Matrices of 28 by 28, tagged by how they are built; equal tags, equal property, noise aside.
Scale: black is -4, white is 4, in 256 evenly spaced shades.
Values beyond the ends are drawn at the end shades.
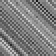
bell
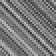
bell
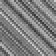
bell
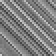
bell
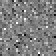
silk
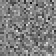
silk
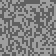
silk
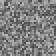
silk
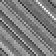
bell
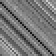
bell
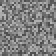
silk
